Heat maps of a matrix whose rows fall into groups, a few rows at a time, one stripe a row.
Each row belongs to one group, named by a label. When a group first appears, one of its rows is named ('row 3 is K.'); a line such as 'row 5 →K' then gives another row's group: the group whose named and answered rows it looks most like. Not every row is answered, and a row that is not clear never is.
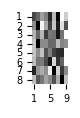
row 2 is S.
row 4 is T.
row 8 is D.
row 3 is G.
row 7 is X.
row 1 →S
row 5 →G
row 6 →G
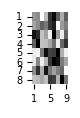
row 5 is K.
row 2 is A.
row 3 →X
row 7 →G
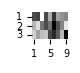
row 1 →X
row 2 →K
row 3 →A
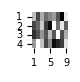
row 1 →G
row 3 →X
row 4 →K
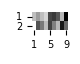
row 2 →D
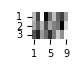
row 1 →G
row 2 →G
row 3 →T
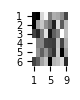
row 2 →X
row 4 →D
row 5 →D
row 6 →S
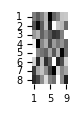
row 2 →S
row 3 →K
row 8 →X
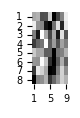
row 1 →K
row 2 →D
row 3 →S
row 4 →S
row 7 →A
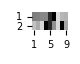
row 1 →A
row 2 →D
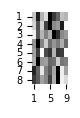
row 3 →K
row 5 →G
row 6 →T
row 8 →S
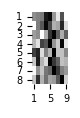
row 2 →D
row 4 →D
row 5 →X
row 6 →T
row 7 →K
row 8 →G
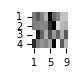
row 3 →T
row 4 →X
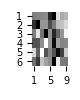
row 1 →A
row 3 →K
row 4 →X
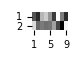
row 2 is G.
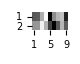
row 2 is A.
